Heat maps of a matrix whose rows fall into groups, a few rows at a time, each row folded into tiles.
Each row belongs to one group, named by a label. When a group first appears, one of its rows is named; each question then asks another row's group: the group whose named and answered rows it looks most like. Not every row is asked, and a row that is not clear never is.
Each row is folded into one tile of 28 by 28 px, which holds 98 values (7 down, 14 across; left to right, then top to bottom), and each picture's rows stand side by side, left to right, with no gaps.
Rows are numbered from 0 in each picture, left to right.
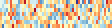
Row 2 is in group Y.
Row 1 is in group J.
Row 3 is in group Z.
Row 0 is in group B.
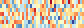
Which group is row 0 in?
Y
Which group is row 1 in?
Z
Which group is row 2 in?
Z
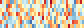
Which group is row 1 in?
Z
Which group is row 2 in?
B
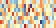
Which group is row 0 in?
Y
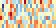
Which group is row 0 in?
B
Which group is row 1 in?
B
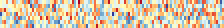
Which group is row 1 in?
Z
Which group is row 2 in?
Z
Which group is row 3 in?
B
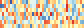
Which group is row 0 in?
Y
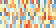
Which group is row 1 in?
Y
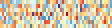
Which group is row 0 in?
Y
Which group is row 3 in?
Y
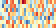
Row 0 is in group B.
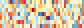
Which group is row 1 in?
J
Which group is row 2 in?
Y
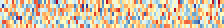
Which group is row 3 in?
Z
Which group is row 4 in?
J
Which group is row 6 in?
B
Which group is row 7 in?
Z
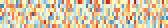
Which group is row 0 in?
Y
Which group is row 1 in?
J
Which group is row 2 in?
B
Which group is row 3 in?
B
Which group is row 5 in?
J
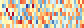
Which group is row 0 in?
B
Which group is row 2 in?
J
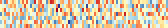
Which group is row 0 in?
J
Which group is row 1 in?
B
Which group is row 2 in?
J
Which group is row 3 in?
Z
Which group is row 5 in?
Y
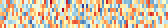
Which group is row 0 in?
Y
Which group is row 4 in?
Y
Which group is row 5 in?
Y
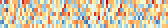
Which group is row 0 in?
Z
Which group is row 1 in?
Y
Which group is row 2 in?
J
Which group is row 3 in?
Z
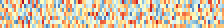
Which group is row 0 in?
B
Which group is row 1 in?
Y
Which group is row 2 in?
B
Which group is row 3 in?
J
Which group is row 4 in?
B
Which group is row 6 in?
Y
